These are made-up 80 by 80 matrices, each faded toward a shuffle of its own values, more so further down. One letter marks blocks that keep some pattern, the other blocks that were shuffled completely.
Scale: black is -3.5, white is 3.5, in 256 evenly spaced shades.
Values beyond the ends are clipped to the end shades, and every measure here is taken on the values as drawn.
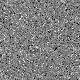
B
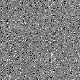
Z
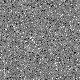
B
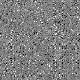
Z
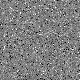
B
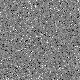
B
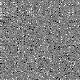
Z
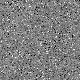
B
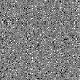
Z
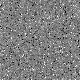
B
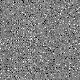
Z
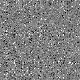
Z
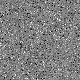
B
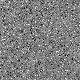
B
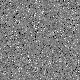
B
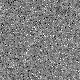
B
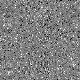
Z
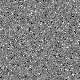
B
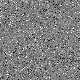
B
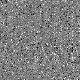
Z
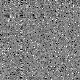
Z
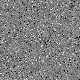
B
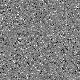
Z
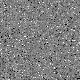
B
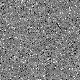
Z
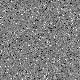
B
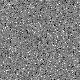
Z
